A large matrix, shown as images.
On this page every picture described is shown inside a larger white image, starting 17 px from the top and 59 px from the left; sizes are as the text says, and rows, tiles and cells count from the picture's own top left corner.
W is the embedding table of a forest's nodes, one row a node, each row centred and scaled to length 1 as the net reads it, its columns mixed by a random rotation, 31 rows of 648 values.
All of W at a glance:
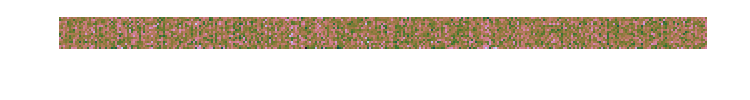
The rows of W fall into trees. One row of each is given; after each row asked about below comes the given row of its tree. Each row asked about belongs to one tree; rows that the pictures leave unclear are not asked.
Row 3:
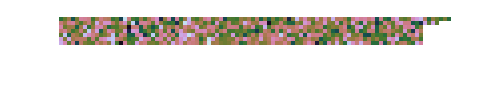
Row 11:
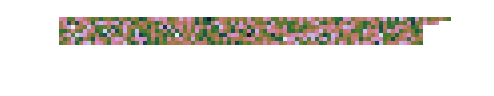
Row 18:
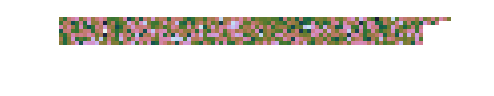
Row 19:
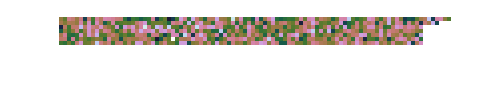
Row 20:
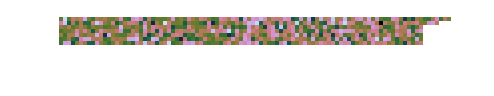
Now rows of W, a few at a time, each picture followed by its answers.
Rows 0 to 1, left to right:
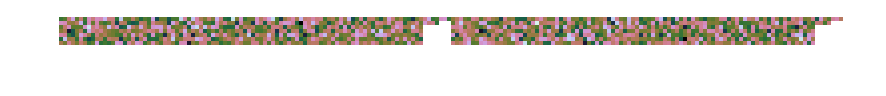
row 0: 19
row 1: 18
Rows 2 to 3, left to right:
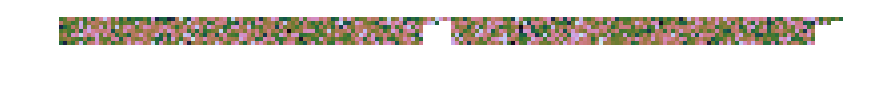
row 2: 19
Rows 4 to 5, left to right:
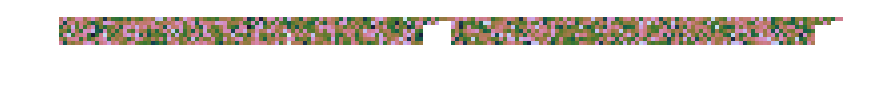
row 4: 11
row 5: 20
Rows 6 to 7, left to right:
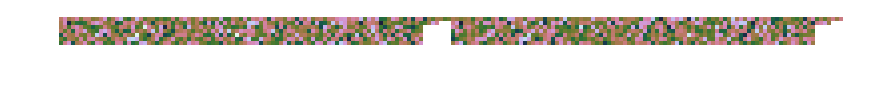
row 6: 20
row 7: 20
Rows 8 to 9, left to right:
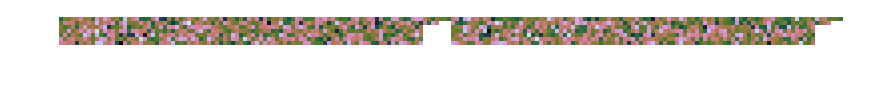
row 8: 3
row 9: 11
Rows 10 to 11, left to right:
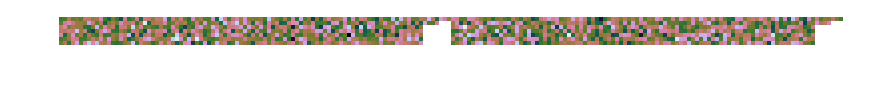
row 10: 18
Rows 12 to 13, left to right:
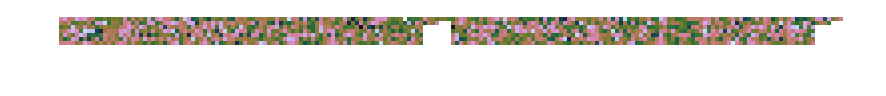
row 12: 11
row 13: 19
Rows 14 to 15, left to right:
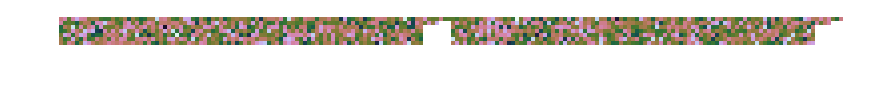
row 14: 11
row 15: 3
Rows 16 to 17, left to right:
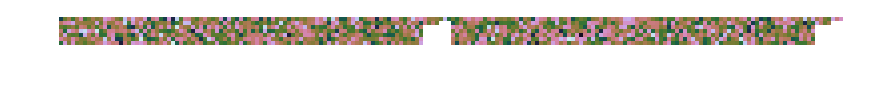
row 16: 3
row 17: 18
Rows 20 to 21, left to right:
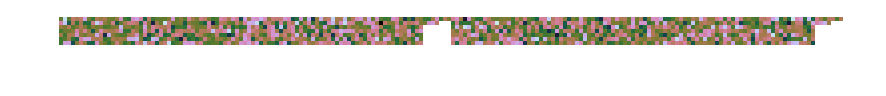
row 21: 11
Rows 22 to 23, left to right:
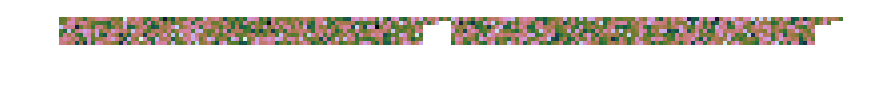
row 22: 3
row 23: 20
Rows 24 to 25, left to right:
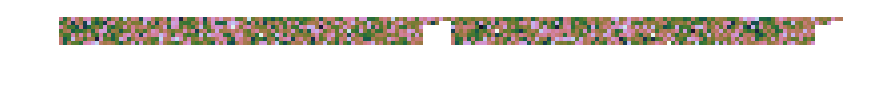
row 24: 18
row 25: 18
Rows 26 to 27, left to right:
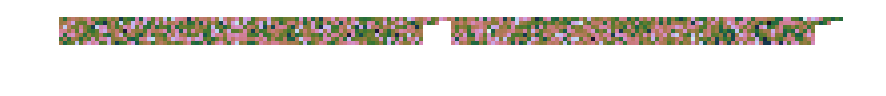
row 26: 18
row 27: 3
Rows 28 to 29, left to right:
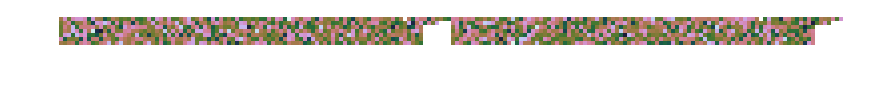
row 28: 11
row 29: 20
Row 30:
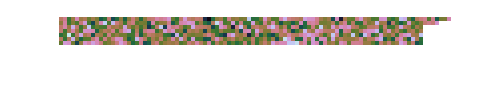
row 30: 11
